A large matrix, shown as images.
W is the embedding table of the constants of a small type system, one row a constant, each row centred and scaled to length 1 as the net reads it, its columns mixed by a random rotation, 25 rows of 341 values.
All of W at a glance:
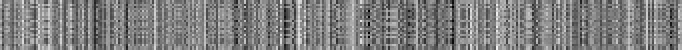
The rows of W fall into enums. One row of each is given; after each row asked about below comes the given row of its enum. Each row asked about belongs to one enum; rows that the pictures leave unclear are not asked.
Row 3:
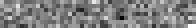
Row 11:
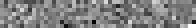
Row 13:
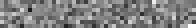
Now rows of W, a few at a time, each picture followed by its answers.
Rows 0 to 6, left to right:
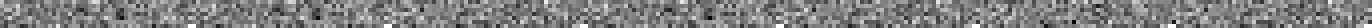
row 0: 3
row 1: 3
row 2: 13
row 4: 13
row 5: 11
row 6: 13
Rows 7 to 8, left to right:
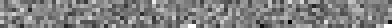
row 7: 13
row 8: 11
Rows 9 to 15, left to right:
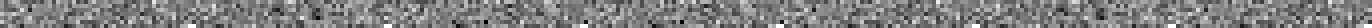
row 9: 13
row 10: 3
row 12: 11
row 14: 3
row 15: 13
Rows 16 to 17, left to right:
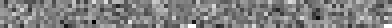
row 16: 11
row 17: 3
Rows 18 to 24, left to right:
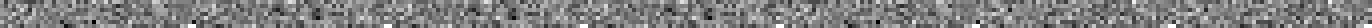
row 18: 11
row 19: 3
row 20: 3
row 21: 3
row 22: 11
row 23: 13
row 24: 13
